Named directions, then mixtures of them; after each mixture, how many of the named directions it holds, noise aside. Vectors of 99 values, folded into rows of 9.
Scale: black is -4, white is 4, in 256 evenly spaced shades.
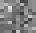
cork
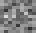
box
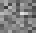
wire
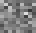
three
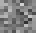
two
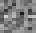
two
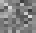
three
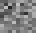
two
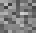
one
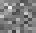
two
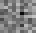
two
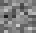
one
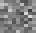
two
